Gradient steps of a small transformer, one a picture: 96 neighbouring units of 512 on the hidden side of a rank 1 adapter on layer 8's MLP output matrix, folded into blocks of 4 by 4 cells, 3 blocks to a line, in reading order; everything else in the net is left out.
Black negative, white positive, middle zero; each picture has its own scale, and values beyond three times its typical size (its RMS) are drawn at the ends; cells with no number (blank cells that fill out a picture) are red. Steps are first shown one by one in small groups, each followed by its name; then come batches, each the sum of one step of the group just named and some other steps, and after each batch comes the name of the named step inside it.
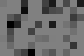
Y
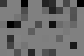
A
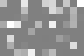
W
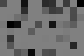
A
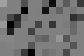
Y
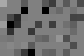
Y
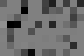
W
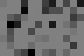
Y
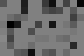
Y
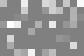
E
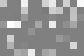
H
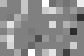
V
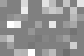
V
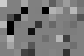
H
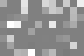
E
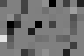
V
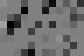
E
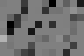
V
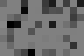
E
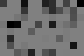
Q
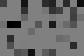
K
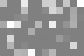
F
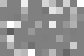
F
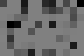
Q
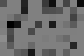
K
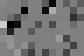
F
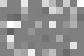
F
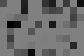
K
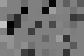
F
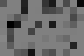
Q
